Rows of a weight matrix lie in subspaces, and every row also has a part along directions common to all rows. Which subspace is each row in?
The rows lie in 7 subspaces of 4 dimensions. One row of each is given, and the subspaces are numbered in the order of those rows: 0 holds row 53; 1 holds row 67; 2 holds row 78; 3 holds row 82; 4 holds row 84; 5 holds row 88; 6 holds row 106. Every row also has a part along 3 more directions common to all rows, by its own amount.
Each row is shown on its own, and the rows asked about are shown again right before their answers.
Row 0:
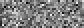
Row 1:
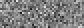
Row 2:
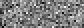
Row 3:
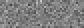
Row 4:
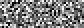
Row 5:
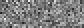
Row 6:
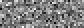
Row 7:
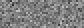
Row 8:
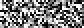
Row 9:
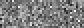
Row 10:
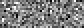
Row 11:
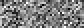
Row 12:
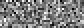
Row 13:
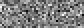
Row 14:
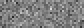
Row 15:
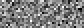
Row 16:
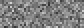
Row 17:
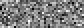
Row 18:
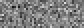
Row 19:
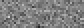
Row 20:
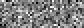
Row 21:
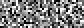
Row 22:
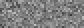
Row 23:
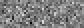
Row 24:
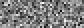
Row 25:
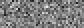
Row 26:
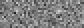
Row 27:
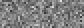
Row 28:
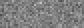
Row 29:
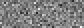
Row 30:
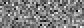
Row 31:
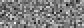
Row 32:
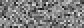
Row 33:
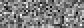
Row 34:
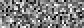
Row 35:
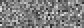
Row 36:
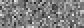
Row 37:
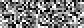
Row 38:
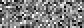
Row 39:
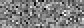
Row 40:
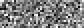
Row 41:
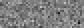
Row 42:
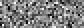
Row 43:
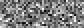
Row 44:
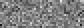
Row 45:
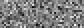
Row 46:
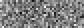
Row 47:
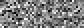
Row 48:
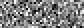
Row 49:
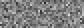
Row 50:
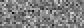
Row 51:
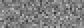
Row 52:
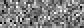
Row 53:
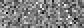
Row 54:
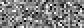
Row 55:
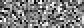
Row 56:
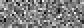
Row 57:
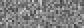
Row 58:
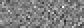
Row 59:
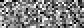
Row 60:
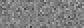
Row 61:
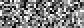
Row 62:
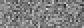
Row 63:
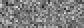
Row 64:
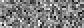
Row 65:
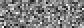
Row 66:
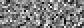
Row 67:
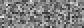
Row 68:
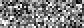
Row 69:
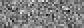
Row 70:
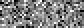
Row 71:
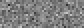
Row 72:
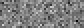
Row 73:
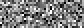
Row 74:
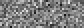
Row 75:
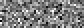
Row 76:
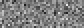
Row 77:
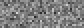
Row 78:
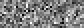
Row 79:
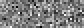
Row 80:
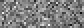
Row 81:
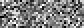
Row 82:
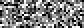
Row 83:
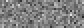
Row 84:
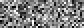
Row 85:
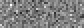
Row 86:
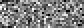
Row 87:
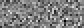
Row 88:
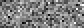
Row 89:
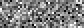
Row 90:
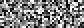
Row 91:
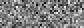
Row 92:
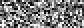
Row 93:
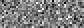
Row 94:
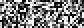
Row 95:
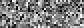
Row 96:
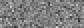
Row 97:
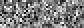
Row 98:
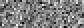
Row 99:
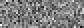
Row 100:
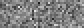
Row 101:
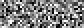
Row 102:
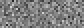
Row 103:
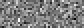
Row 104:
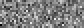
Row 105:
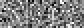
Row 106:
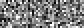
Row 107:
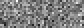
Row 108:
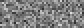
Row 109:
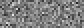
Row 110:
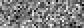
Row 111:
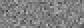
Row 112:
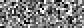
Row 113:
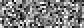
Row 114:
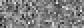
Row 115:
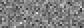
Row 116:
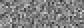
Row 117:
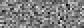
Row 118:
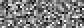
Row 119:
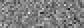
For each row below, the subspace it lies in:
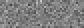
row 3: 3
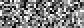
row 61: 3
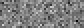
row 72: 3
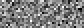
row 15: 0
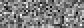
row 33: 2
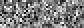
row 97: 2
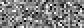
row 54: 3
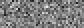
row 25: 0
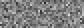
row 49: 2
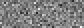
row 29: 3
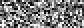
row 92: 2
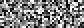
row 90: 1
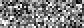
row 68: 5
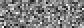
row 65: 1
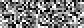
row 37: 2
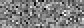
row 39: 6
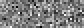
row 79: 6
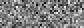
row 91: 3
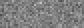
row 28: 2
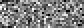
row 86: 5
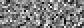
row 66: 1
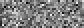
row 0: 4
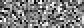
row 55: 6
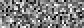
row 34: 1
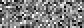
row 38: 3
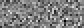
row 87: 1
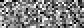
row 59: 0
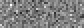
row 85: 5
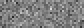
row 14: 3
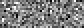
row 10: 0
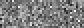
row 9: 4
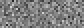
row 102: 0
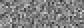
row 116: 4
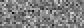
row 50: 2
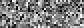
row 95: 2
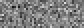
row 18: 4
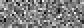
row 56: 6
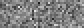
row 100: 5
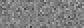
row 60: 0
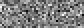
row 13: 5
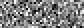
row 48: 3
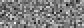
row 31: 5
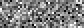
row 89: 5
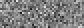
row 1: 5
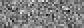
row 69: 6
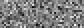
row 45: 2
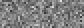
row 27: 2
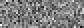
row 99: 3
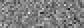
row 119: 0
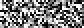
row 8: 6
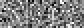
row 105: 6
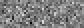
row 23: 2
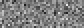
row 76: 1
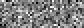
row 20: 0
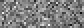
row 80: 0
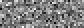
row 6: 3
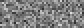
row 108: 2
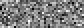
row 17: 5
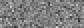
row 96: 4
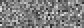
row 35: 5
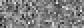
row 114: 6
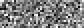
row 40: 5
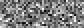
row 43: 2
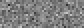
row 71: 1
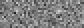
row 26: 6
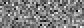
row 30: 3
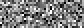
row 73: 3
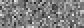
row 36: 3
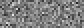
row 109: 0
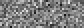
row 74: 6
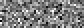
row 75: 6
